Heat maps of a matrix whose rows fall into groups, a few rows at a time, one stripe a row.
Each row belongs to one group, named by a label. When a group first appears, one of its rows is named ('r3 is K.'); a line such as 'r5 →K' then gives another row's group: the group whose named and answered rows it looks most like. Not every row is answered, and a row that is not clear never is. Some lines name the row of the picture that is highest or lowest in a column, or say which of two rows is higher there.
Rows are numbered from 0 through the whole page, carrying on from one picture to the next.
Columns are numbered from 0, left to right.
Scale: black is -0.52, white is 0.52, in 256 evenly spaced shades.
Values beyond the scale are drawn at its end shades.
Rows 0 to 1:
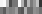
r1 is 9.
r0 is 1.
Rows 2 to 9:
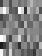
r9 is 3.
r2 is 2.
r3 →1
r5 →9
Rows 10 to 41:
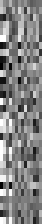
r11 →1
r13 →1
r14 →1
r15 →1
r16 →9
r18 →9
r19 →2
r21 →9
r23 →2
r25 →9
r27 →3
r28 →3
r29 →2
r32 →3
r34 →3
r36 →2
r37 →3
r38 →9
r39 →3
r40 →9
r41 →3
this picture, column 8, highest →25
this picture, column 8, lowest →33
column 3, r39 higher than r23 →Yes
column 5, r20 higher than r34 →Yes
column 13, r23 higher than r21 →No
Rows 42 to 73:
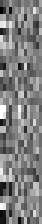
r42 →9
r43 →2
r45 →3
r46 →9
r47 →3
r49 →1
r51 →9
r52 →3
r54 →2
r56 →3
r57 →1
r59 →2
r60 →1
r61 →2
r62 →9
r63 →2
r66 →3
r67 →3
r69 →2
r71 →1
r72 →2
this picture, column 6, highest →57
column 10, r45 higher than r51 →Yes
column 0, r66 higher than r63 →Yes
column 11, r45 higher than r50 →No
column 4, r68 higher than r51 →No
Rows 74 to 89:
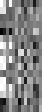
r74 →3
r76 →2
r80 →3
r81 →1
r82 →3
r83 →1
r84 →9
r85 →1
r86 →3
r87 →3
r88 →9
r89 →9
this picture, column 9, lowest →88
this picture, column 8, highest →88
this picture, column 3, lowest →78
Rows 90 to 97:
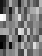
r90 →9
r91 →2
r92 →1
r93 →9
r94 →1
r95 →9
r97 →9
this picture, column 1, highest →92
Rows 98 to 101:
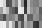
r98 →1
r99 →1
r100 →9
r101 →3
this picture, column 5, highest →100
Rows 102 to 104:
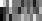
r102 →3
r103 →9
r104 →2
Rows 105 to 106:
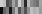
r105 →1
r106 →2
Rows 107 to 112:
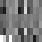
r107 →9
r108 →9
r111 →9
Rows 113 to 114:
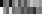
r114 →3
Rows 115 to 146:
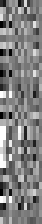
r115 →9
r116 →1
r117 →3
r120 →9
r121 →3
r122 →2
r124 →9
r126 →9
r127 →9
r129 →9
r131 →2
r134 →1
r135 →3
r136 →1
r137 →3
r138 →1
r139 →2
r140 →1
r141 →9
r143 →3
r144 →9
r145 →9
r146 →3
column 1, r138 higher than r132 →Yes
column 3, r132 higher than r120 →Yes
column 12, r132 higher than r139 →No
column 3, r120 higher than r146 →No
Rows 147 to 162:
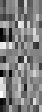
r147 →9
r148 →9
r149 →2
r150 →1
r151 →2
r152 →2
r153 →3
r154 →1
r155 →9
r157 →2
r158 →1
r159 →1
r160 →1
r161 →2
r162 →9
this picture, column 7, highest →150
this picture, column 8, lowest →159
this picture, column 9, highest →150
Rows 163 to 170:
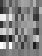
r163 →2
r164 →9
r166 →2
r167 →3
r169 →3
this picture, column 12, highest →168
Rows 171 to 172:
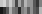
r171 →3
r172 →9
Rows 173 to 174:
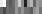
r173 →1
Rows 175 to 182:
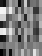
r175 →9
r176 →3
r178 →9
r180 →9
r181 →9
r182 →2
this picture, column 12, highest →182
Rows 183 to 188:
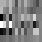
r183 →3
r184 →3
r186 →3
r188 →2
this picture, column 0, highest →186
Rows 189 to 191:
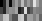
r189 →2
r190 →9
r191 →1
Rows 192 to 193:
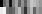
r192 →2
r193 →1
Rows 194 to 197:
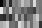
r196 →2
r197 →1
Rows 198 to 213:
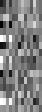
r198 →2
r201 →2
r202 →9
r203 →3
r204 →9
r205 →1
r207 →3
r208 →2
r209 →9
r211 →1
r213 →1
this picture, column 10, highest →208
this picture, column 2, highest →200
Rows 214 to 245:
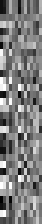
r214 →9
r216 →2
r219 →1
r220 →2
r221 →3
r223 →1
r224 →9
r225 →3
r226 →1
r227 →9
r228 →3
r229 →1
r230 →2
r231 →2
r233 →9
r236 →9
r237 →1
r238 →9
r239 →1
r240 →3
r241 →3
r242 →2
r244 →1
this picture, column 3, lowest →242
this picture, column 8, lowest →237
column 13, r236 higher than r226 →Yes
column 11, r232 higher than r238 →Yes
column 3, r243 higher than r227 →No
